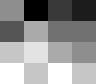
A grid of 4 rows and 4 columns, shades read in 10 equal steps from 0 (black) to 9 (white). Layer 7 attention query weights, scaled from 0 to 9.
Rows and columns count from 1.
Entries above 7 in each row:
0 0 1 2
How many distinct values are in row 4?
2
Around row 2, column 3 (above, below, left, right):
2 6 6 4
